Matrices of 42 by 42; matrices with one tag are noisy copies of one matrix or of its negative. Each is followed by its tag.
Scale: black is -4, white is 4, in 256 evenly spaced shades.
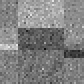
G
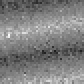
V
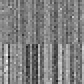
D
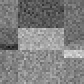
G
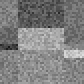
G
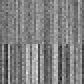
D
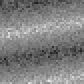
V
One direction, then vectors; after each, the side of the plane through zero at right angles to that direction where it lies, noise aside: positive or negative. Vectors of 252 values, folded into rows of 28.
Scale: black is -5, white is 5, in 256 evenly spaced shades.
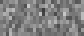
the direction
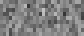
negative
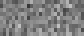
negative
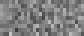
positive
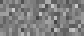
positive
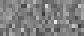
positive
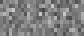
positive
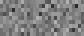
negative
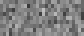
negative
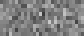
positive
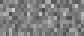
positive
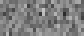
negative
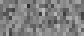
negative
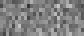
negative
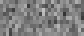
negative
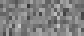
negative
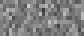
positive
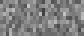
positive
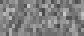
positive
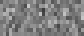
positive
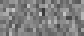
positive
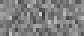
positive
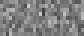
positive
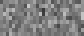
positive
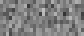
negative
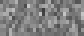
positive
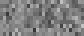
negative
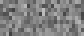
negative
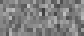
positive
